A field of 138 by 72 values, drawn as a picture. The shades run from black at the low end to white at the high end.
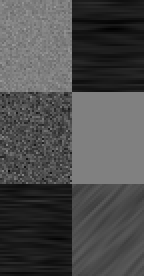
It is made of 3 by 2 panels. Panel 1,1: middling, fine-grained, faint in contrast. Panel 1,2: very low, streaked across, faint in contrast. Panel 2,1: low, fine-grained. Panel 2,2: middling, flat. Panel 3,1: very low, streaked across, faint in contrast. Panel 3,2: low, slanting up to the right, faint in contrast.
